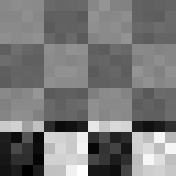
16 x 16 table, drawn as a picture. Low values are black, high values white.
The field is checkered. There is no overall slope. The ninth with the lowest average is the bottom left. A horizontal seam about 70% of the way down splits the table, and the top part is calmer.
